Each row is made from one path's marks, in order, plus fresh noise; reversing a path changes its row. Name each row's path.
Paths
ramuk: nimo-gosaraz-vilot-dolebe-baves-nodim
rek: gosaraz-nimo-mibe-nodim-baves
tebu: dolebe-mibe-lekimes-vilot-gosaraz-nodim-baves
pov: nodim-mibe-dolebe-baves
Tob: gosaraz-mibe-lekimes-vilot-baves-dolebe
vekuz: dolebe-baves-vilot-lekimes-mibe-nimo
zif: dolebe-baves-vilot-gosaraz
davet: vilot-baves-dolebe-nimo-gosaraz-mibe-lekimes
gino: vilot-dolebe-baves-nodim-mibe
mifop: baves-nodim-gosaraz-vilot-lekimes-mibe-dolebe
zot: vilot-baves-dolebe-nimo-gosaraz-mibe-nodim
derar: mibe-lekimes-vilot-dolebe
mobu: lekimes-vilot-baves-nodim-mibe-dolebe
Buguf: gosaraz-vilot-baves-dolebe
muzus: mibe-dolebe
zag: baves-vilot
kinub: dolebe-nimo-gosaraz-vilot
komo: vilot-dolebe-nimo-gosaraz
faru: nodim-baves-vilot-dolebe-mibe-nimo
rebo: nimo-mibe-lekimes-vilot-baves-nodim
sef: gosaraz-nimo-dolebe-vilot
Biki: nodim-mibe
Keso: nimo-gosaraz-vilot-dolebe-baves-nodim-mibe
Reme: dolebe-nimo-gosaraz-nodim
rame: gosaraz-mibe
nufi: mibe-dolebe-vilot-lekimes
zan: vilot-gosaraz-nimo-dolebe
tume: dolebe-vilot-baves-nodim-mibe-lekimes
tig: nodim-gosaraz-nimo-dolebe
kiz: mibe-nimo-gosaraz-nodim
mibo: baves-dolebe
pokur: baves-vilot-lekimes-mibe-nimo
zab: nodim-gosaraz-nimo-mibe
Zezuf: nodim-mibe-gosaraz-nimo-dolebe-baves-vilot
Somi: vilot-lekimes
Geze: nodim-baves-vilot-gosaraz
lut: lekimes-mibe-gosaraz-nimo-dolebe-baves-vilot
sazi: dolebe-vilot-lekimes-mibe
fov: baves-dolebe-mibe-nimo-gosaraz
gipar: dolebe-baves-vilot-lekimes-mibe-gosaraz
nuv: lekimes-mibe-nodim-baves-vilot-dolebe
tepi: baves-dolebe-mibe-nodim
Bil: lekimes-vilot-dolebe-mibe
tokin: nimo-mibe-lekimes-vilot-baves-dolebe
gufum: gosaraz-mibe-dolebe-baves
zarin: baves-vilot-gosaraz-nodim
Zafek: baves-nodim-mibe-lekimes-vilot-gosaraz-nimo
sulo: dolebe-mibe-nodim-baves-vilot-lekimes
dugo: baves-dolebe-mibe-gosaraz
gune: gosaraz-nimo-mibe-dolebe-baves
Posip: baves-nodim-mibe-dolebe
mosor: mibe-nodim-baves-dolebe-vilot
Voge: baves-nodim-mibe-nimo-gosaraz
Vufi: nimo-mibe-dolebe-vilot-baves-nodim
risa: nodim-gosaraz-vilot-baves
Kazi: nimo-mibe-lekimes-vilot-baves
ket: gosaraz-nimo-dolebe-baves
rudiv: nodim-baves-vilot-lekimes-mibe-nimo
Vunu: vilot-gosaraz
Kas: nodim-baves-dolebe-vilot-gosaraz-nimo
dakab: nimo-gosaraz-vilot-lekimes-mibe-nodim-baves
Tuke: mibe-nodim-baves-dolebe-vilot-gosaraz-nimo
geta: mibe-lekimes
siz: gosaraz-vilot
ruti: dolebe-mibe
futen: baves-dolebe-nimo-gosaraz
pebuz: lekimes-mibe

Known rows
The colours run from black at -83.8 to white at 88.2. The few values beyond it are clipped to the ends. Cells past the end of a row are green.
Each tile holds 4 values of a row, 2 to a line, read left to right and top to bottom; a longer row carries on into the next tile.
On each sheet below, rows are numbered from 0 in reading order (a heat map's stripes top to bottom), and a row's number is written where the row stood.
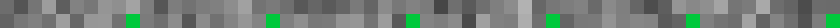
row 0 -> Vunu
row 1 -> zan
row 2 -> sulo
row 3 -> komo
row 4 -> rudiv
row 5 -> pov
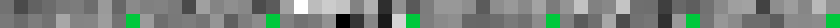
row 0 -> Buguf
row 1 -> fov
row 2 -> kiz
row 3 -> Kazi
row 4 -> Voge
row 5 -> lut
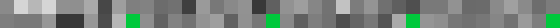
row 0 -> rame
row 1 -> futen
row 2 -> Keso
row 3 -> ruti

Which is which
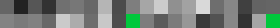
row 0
zif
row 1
tig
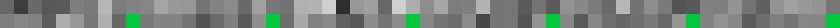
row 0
davet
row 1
rebo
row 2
geta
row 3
Tuke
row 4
ramuk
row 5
tokin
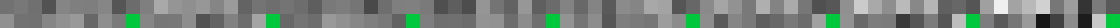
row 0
dugo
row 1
gufum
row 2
mifop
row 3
zot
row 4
kinub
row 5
ket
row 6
gune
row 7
rek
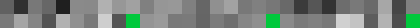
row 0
sazi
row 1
muzus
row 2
mibo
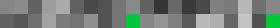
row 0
risa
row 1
vekuz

